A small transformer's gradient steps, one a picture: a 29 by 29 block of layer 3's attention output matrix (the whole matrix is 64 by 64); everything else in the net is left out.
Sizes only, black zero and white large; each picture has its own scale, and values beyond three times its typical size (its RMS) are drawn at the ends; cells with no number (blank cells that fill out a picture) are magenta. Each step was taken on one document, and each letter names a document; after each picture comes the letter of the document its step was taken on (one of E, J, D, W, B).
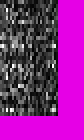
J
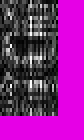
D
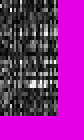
D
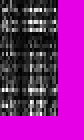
D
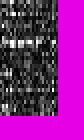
J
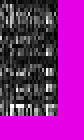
J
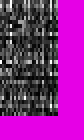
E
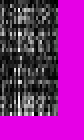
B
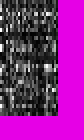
J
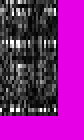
J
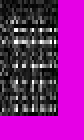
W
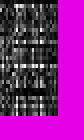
W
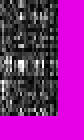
E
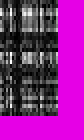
E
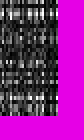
E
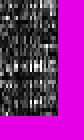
D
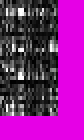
J
